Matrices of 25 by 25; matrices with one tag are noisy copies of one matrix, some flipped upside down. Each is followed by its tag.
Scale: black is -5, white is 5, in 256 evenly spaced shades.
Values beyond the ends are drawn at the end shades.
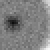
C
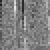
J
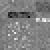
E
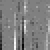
J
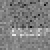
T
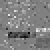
E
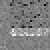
T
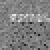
T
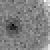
C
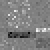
E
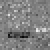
E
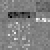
E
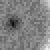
C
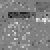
E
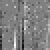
J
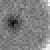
C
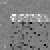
T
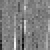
J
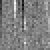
J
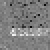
T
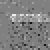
T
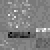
E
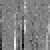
J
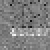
T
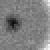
C
